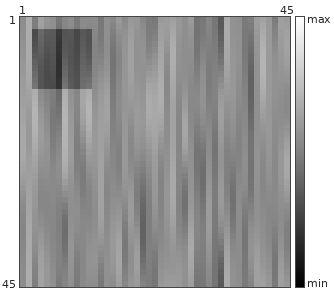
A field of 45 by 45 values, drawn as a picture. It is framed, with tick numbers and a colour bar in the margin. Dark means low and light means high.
Roughest part: top left. Odd patch: lower, in the top left. Slope: none. Histogram: skewed, a long tail of low values. Ninth with the lowest average: top left.
